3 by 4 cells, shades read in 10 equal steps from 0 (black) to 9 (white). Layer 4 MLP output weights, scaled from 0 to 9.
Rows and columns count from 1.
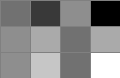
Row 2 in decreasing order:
6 6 5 4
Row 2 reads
5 6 4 6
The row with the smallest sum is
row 1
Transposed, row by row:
4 5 5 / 2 6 7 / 5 4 4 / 0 6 9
